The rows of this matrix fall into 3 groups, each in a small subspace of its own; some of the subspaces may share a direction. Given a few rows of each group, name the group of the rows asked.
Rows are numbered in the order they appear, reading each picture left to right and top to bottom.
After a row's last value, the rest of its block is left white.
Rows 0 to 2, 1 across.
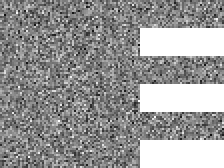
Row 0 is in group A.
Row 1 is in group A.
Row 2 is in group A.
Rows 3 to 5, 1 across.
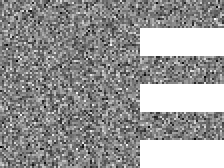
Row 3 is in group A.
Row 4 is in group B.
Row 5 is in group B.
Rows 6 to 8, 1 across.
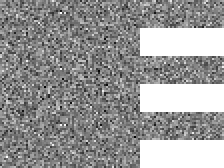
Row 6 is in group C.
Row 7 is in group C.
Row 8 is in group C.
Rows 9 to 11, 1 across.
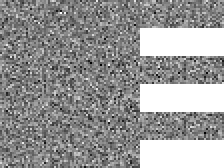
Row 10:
B
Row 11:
B
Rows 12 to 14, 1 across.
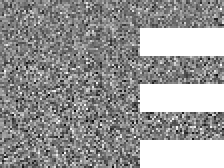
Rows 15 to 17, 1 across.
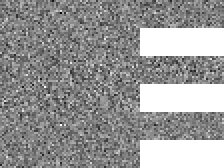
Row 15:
C
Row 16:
C
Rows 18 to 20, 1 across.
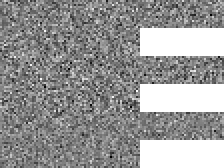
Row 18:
C
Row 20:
A
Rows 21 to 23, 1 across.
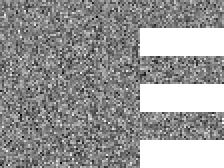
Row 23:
C
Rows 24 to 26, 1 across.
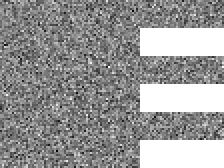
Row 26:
A
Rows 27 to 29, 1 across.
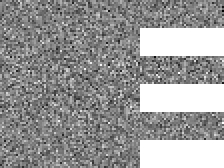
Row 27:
C
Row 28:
B
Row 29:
C
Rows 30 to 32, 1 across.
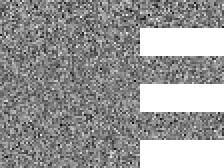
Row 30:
B
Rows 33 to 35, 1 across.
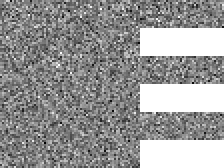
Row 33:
B
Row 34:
A
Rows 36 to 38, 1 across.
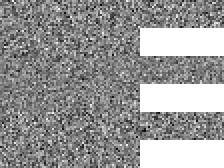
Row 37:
A
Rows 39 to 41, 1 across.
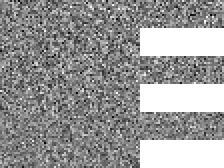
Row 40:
B
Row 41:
C
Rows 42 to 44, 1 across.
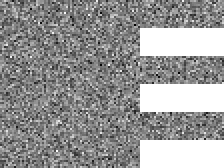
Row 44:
C
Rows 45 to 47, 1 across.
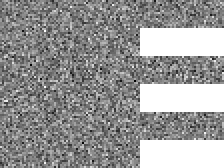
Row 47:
B
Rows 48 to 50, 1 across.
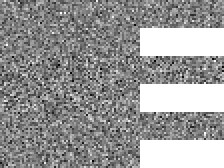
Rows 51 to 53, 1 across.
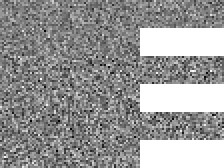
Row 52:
C
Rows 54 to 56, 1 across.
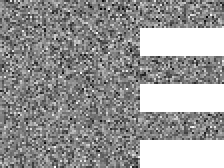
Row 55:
B
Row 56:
A
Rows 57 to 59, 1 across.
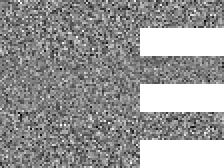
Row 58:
C
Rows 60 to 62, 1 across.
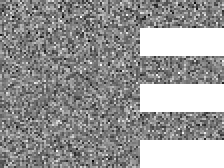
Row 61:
B
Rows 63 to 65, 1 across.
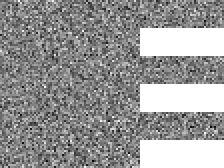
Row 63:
B
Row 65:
A
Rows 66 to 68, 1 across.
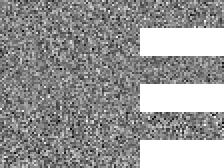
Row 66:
B
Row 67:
C
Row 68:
C
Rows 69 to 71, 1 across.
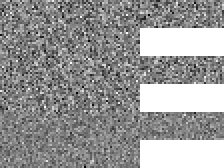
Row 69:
B
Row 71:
A
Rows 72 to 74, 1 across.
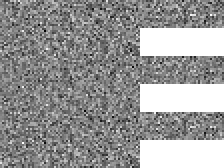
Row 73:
A
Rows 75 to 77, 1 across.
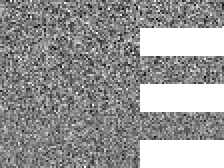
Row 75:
B
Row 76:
B
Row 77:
A
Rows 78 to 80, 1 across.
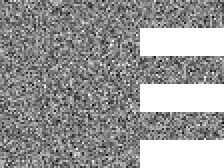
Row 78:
A
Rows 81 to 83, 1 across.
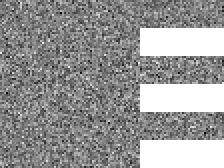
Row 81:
C
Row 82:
B
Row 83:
C
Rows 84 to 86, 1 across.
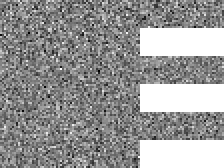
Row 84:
B
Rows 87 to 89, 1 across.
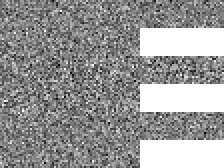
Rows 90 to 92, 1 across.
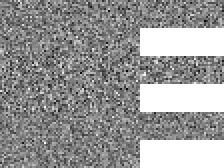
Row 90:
C
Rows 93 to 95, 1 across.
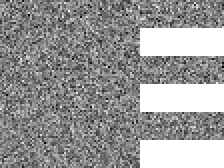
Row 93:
B
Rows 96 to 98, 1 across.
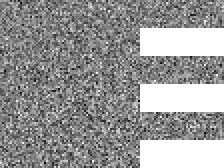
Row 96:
C
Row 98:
B
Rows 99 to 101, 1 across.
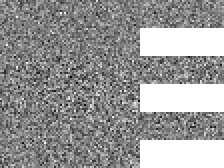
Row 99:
C
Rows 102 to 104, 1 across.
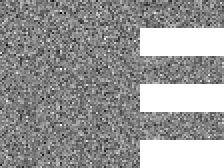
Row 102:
C
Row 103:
C
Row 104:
C
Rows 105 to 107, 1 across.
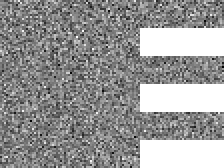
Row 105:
B
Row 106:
C
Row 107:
A
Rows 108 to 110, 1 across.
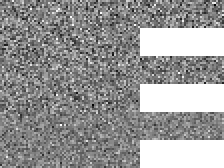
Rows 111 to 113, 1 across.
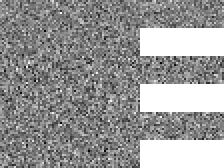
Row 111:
C
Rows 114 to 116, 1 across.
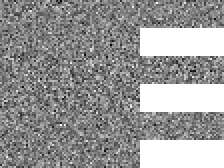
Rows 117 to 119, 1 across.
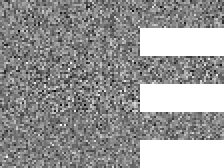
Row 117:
A
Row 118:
A
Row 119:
C
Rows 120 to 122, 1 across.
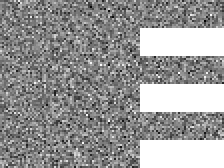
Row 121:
B
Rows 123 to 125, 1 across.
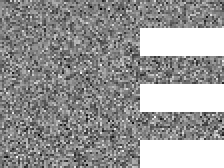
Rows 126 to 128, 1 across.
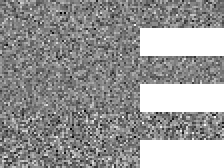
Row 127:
A
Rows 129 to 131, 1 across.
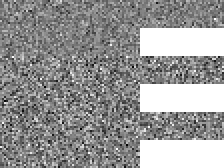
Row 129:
A
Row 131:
B
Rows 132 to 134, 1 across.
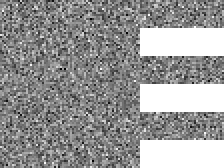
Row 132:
B
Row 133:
C
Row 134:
B
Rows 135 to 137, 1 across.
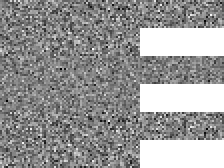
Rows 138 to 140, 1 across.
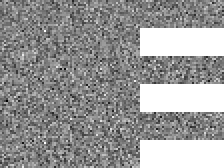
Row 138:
C
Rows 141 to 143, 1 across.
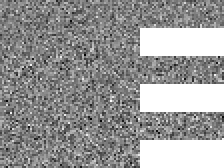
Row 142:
A
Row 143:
B
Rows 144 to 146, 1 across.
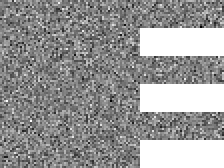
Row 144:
A
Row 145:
A
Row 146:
A
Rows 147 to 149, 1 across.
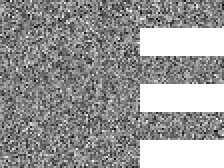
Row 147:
B
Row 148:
A
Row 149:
A
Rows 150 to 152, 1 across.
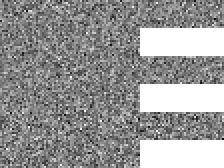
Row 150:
A
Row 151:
A
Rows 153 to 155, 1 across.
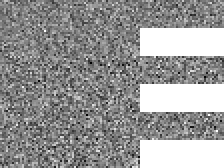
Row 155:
A
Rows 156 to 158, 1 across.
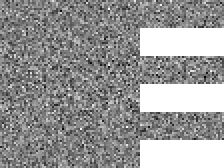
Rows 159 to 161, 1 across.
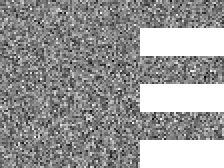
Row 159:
C
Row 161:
A
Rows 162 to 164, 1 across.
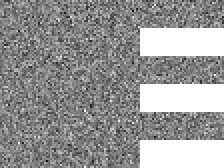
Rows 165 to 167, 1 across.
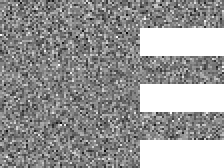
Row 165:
B
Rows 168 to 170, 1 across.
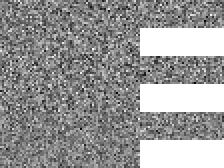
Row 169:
B
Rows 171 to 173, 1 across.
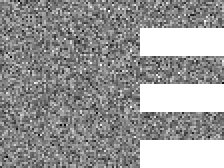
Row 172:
B
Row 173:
C
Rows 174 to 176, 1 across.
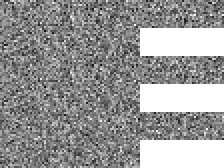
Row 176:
B
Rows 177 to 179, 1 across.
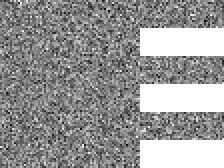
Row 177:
C
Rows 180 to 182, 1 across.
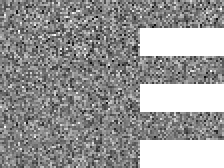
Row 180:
A
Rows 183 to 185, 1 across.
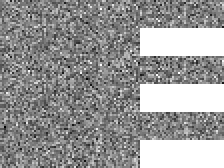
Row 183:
B
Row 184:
B
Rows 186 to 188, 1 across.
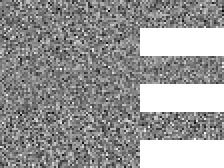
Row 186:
C
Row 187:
C
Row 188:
B
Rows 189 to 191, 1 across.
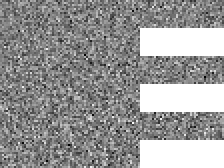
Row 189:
A
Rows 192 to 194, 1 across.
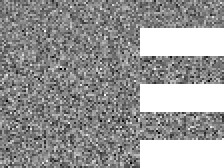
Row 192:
C
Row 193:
C
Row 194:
B
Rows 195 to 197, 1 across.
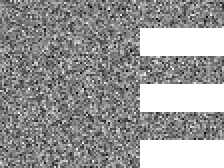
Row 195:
B
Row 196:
B
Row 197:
B
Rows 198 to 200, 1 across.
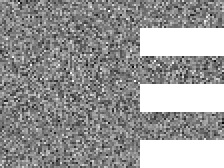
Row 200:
C
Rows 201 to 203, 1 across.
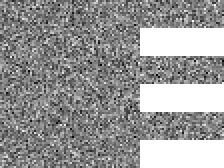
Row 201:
A
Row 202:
B
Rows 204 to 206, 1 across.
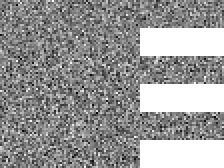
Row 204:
B
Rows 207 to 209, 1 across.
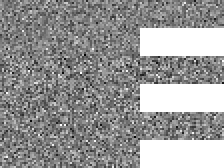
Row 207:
A
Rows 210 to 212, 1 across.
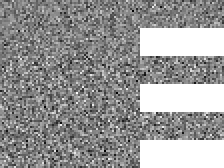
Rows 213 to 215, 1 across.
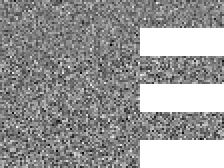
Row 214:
B
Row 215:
A
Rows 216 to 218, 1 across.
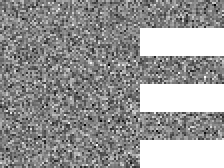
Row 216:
A
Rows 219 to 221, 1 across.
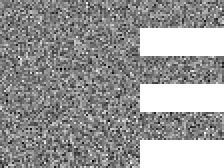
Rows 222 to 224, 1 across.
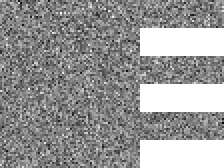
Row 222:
C
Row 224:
C
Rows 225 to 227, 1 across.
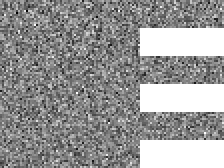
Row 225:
A
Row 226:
B
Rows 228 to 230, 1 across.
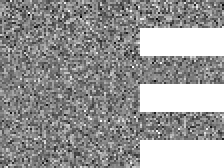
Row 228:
B
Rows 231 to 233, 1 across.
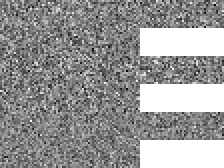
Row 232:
B
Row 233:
A
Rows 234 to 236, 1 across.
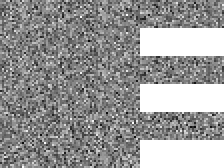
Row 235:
B
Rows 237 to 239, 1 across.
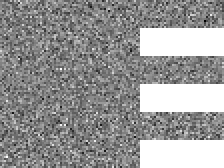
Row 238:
C
